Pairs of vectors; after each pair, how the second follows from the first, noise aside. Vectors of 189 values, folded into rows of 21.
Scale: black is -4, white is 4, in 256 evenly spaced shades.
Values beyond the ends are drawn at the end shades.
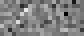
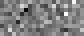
negated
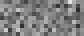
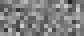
negated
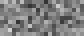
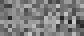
shuffled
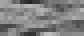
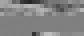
partly zeroed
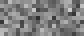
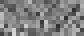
shuffled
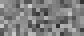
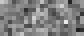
shuffled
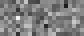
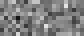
negated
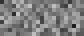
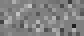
partly zeroed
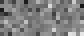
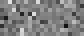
shuffled
